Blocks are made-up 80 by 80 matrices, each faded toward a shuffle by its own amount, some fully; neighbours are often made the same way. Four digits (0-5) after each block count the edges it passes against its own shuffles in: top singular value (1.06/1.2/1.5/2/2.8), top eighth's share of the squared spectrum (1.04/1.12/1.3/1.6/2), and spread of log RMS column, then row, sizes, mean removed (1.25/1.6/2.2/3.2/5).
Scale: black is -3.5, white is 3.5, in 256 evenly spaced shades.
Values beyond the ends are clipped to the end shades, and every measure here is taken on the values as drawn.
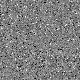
0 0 0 0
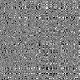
4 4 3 3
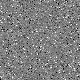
2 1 0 0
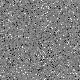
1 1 0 0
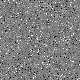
2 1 0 0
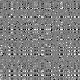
5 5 3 3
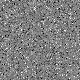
0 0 0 0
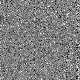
1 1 2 0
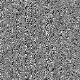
1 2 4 0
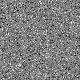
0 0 0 0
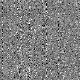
2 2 3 0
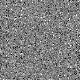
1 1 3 0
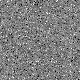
0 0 0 0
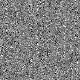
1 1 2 0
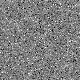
0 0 0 0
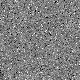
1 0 0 0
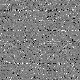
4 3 0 2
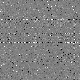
4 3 0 2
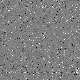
2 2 0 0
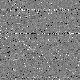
4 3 0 2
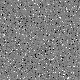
0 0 0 0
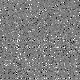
3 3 1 1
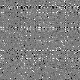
4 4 2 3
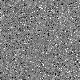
2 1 0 0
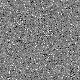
2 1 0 0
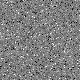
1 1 0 0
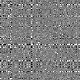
5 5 3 3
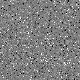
2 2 0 0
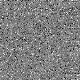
3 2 1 1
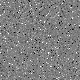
0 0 0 0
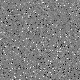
1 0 0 0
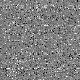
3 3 1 2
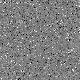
2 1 0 0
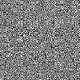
4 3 2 2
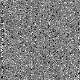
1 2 2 0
